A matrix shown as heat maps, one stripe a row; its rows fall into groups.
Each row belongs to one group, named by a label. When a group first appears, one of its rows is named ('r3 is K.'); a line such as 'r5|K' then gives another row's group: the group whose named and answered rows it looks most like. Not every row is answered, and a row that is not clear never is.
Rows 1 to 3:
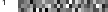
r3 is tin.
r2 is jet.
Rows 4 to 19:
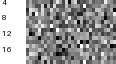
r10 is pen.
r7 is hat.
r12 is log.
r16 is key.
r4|jet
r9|jet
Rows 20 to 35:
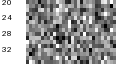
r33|log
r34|jet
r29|key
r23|jet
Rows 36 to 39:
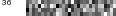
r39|jet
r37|hat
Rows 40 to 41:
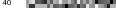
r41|pen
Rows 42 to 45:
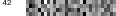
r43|log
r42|tin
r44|hat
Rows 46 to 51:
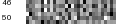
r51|key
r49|log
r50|jet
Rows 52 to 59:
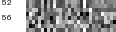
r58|log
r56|jet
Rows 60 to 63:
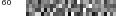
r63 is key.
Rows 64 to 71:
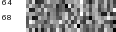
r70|jet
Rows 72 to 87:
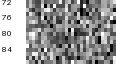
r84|tin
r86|hat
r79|key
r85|pen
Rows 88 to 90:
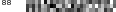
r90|hat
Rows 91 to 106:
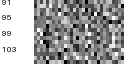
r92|pen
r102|jet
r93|jet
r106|hat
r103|hat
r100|jet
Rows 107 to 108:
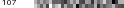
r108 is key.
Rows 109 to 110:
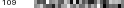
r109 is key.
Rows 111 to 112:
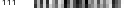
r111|hat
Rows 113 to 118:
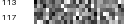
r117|key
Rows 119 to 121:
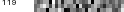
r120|key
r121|hat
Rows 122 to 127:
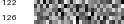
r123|hat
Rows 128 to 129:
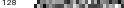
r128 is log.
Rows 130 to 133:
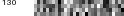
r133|jet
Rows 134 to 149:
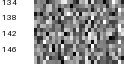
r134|jet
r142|hat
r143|log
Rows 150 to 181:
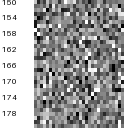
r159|log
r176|tin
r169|hat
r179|log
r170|pen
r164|log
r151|tin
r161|jet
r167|log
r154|log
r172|pen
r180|pen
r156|pen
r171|hat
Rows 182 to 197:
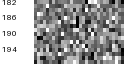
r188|key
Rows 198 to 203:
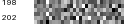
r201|key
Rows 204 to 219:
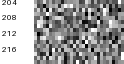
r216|tin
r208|hat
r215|jet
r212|log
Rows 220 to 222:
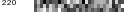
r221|hat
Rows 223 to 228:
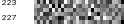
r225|tin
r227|pen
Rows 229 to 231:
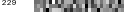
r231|hat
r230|jet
